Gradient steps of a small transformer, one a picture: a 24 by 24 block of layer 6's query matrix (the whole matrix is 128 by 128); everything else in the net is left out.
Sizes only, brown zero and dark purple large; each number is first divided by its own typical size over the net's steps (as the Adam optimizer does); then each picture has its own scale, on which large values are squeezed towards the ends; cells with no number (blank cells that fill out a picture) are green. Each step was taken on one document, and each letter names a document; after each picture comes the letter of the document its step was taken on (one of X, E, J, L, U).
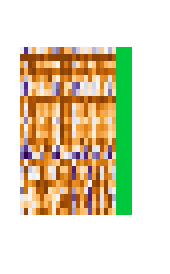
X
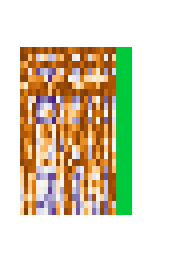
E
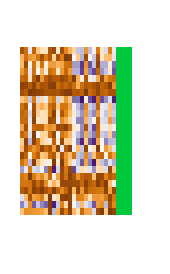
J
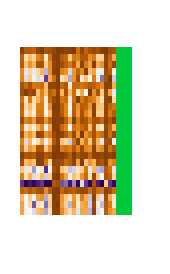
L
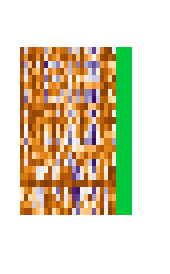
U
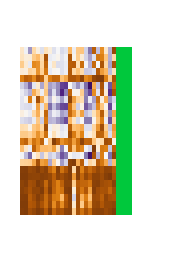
X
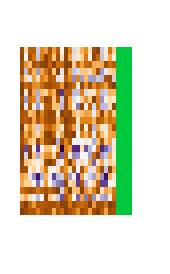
U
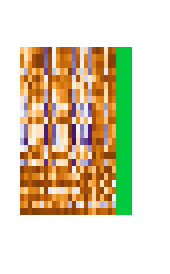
J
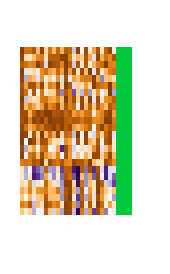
U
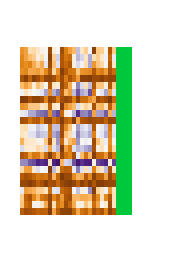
J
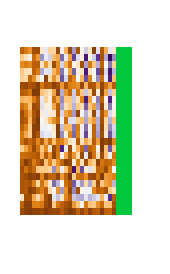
X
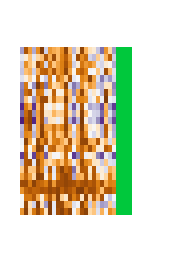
E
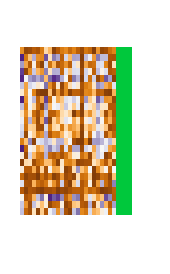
E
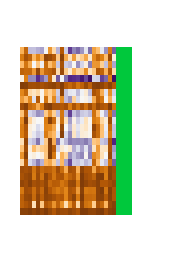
J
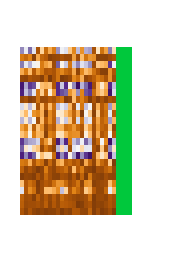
X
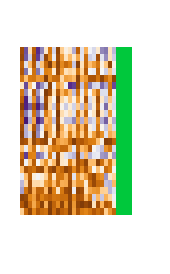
E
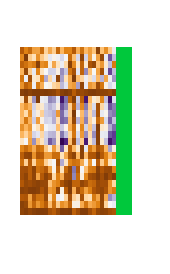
X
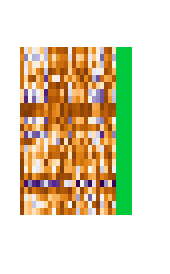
L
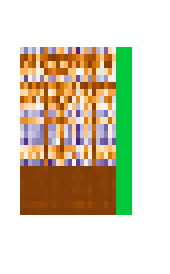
J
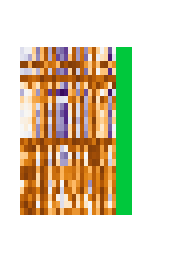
X
